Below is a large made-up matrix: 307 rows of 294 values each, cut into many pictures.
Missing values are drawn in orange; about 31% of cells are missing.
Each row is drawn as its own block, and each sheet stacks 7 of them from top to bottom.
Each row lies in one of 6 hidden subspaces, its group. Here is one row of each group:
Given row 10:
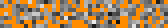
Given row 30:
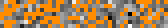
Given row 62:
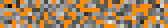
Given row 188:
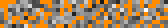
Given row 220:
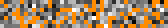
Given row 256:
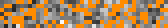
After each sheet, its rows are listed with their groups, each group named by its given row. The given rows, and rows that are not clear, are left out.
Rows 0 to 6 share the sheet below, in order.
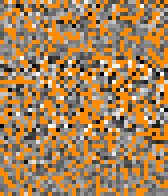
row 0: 62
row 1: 62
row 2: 30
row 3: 62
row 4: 62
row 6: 188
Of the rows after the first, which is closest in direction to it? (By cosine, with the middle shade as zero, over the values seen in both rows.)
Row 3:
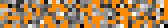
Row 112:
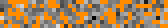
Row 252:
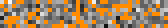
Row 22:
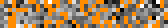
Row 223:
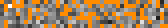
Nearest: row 22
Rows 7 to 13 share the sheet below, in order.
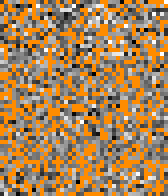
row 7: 188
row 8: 220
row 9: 220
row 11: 256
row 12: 30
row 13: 10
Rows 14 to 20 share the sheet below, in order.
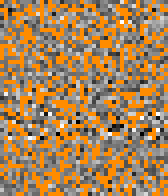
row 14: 10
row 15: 220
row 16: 220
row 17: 10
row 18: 62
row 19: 256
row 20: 10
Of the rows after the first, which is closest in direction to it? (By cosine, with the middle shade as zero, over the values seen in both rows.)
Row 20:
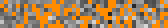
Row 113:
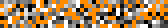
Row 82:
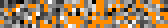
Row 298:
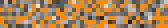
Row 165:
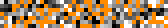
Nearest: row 113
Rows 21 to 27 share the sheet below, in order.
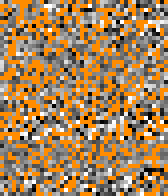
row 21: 10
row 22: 62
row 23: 62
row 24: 220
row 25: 220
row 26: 10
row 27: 10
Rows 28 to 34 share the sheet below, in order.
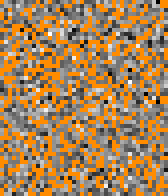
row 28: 62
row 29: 30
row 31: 188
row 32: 30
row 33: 30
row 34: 188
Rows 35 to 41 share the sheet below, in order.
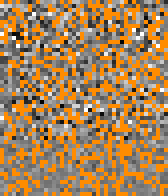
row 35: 188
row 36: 62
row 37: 30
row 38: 10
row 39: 188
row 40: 256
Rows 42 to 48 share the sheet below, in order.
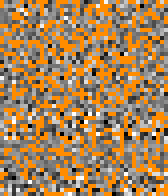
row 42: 62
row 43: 220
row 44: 10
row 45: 220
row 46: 256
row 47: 220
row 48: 256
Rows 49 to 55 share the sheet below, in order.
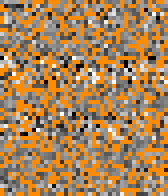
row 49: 188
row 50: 188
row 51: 256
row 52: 188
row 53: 30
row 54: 256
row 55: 220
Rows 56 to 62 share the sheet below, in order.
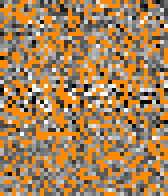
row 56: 62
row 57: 188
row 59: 188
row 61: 62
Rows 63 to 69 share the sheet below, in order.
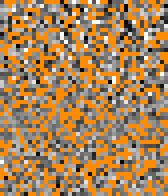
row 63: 256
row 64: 62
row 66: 10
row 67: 256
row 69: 10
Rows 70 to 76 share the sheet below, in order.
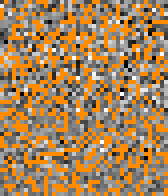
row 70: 10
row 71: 220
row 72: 256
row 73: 62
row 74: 10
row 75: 188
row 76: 62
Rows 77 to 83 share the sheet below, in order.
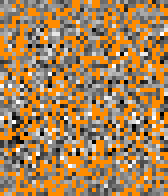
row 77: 256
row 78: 220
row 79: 220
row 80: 30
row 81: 62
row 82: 30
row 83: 188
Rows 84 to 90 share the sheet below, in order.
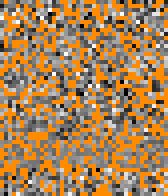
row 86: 220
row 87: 256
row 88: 10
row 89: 10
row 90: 256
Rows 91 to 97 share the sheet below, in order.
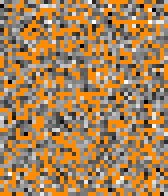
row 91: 10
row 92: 30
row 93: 188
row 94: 188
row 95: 62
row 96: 188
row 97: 62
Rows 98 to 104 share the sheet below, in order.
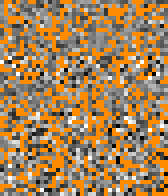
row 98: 62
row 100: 62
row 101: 256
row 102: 30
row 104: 10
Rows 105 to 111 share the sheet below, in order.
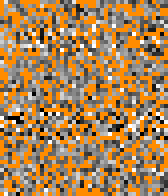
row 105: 256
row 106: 10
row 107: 10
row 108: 62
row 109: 62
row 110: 62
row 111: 256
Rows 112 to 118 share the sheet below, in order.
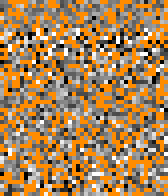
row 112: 220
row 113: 220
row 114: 220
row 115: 62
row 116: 62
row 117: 10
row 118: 188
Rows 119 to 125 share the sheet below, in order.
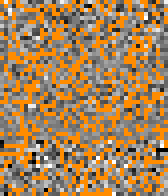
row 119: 10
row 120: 188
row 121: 220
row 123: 62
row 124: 188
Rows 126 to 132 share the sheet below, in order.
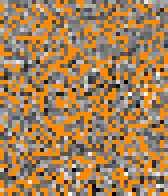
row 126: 220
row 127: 30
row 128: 188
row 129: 188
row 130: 220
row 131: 62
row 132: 256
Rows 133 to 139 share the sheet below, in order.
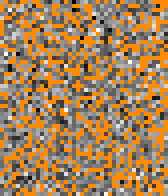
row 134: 256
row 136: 220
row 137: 62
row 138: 62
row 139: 62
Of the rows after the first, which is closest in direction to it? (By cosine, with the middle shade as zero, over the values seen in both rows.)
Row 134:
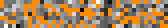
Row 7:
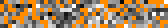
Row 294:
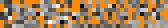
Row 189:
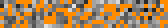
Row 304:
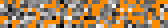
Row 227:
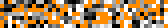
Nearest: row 189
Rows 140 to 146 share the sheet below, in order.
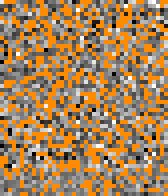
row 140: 256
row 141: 256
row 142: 10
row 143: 256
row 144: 220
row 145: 188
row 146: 188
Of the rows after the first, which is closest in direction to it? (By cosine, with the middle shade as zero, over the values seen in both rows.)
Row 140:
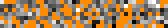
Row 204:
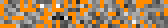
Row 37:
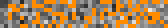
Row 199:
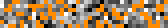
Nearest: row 199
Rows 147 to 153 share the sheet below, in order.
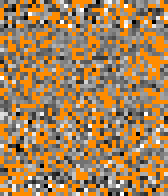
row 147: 256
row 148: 10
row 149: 10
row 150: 256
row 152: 62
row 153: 220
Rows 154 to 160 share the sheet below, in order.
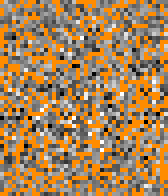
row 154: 256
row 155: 256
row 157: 62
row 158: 188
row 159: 188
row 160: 188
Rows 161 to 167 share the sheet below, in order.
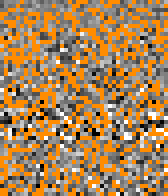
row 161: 188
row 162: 10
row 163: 10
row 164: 62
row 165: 256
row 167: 220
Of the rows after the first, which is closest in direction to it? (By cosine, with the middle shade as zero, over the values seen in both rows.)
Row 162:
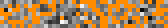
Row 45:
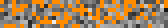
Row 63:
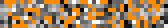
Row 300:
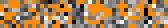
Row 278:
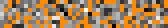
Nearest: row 278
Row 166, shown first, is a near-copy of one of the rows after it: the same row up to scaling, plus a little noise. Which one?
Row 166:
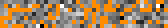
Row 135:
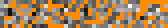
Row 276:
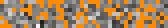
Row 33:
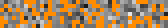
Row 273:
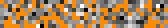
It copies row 273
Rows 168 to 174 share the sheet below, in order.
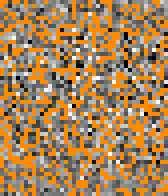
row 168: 62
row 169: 256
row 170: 256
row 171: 30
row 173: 10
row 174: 256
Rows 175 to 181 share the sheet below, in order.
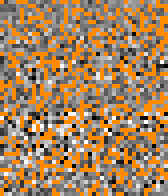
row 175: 256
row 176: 10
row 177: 188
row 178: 62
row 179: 188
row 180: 62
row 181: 188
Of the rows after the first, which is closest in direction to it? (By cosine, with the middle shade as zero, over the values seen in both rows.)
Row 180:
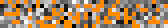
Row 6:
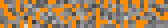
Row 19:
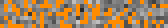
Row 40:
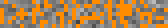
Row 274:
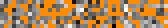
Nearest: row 40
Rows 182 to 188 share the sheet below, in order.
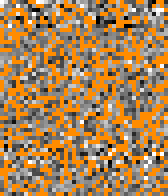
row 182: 188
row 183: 10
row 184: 30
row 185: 10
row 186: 256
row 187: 188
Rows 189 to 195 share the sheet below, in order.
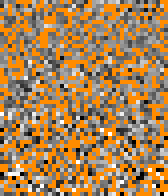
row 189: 188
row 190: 220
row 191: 30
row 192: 188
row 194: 256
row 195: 62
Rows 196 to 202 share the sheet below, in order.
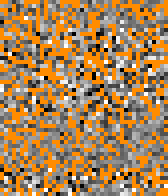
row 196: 10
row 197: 188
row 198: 10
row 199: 188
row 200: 256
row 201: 220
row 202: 30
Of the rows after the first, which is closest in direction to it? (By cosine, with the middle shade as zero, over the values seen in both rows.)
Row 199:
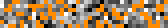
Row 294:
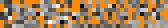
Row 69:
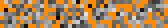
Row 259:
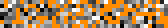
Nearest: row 259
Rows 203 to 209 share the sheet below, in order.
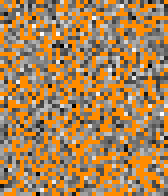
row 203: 220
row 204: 10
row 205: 10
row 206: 62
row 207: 62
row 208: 256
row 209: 30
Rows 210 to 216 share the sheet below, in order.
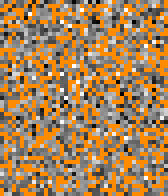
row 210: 256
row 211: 188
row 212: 220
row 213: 62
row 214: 188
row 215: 256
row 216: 188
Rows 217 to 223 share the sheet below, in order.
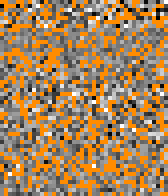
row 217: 188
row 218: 10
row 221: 10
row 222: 256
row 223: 62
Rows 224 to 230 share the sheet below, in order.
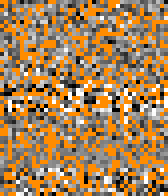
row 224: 30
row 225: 10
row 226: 10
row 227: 256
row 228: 256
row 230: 62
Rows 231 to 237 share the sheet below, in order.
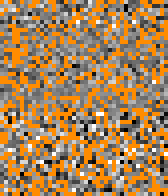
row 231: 256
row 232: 62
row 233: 220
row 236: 10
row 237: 62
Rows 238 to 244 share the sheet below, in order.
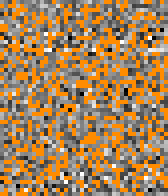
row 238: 10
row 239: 10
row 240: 220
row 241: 256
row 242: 30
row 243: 62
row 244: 62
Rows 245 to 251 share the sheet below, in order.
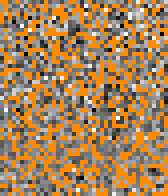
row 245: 220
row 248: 256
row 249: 30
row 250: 30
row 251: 256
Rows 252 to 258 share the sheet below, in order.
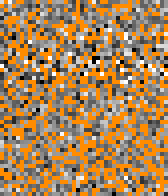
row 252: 30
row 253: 256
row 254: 30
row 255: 30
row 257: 188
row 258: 256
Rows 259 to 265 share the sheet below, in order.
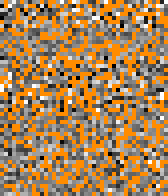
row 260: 30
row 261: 220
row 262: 30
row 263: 30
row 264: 10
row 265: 62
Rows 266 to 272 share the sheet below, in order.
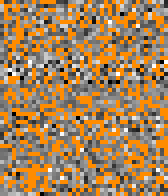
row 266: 10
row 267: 188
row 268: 220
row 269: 30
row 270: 10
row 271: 256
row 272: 62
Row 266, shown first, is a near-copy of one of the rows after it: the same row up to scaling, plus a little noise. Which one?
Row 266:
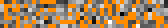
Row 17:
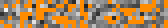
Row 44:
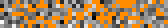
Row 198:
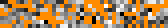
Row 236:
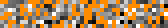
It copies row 198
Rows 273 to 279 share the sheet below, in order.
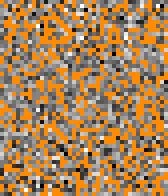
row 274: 256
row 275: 62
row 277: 30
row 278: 62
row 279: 188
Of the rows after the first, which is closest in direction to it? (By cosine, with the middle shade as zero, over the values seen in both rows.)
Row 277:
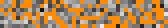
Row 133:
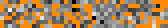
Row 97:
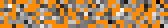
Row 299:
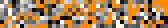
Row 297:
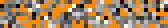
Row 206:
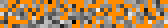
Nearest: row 97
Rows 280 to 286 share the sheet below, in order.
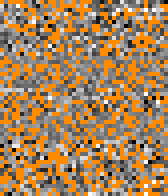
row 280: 188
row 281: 220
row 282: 220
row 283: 188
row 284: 30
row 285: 62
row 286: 188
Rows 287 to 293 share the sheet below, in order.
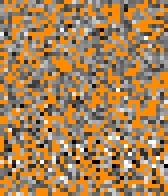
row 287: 256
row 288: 188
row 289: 220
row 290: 30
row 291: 220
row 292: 256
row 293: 62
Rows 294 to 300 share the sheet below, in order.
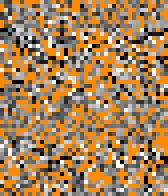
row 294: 10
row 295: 220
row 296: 62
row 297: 188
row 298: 30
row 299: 10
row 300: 62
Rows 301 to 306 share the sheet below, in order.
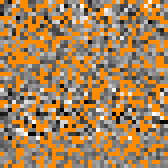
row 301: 62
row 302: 62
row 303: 10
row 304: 30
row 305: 188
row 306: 188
